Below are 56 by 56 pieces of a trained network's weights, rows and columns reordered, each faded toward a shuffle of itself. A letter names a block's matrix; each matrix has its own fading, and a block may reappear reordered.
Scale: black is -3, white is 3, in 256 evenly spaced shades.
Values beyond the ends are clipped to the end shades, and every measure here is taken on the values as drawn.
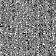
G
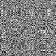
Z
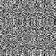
Z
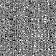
G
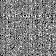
G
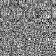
Z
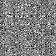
G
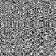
Z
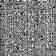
G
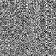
Z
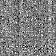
G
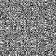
Z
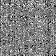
G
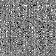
G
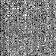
G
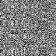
Z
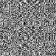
Z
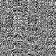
Z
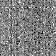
G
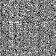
G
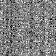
G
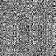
Z
